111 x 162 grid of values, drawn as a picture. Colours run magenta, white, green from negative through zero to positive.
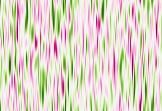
Average level on the scale: 50%. Mirror symmetry: none. Grain: streaks running down. Histogram: bell-shaped. Slope: none.
